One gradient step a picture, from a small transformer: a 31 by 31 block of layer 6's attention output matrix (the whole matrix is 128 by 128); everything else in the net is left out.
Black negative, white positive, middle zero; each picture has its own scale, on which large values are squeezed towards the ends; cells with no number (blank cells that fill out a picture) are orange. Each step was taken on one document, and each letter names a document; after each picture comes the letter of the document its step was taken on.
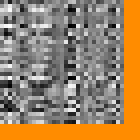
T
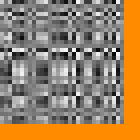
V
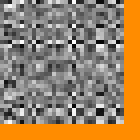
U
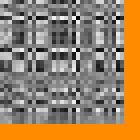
V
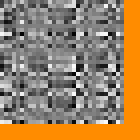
U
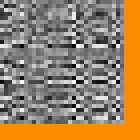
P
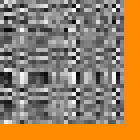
T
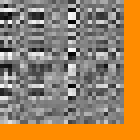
T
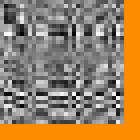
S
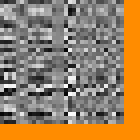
T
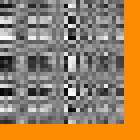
T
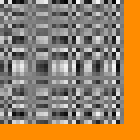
V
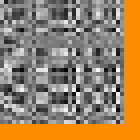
S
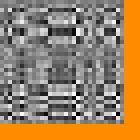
S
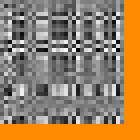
V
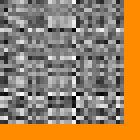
U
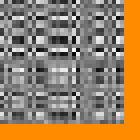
V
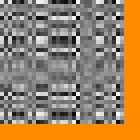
V
